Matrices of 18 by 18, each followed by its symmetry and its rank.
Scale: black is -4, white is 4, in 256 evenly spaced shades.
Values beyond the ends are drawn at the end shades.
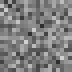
antisymmetric, full rank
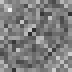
symmetric, full rank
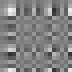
symmetric, rank one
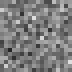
neither, full rank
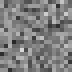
neither, full rank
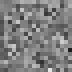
antisymmetric, full rank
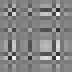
symmetric, rank one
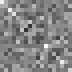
symmetric, full rank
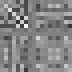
symmetric, rank three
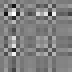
symmetric, rank one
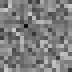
symmetric, full rank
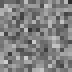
neither, full rank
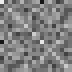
symmetric, rank three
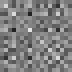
symmetric, rank three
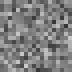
antisymmetric, full rank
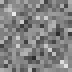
symmetric, full rank
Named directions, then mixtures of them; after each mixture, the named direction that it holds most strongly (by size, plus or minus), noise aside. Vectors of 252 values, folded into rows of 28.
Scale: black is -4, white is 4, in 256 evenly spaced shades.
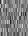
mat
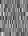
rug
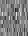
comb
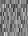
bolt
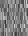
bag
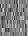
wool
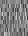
comb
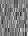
wool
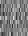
rug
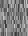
bag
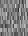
bag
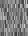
bag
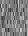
wool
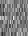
rug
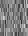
bag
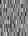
mat
